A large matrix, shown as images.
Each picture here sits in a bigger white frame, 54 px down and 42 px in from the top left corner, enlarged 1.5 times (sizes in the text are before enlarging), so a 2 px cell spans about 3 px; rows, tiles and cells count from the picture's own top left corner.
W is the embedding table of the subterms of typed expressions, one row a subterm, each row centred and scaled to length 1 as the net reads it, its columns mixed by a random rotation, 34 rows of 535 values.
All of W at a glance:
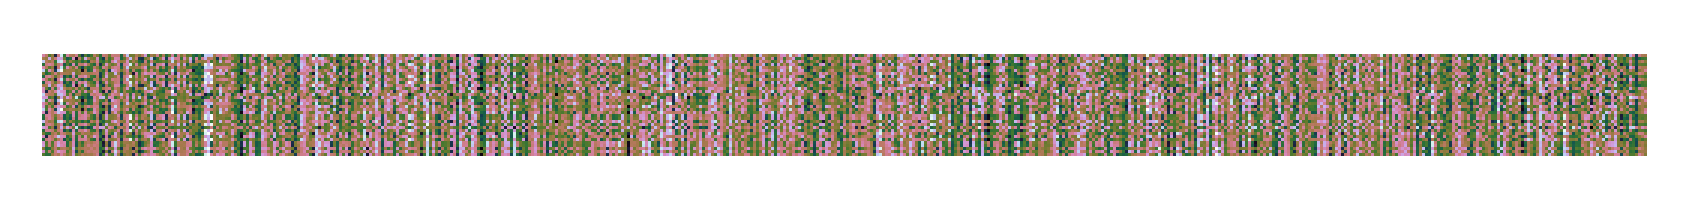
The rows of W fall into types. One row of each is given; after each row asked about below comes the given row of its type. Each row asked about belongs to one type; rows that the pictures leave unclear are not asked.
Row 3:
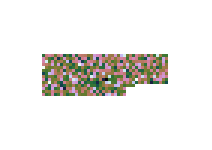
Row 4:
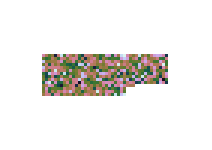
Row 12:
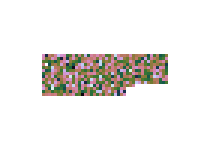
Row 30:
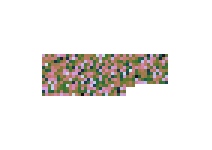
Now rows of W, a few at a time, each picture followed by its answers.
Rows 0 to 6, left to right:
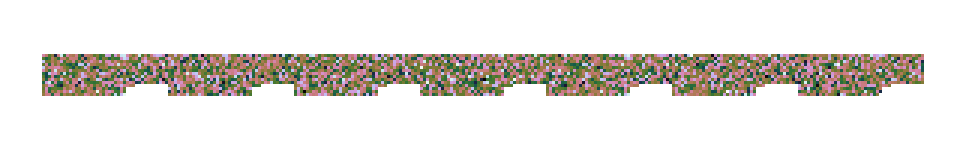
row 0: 4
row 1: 30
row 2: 30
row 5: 4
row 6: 12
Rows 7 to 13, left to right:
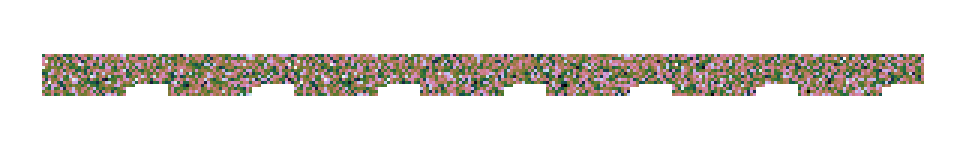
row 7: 3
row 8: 4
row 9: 3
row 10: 30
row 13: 30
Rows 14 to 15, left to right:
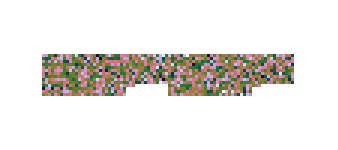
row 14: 4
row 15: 4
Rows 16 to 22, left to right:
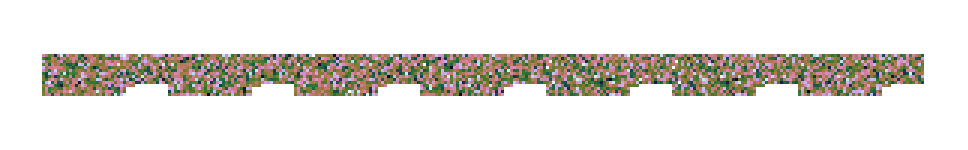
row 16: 4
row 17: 30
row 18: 4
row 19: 12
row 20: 3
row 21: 3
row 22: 30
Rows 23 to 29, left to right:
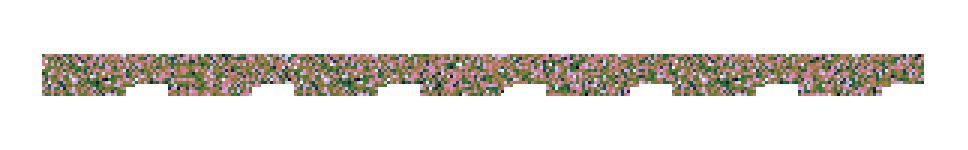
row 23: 3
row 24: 4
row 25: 3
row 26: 12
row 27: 12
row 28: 3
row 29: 30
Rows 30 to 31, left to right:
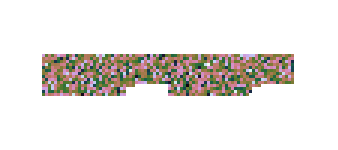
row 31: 12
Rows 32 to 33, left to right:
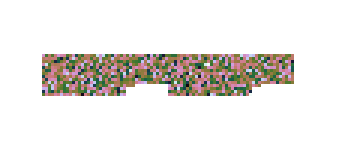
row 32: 30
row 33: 12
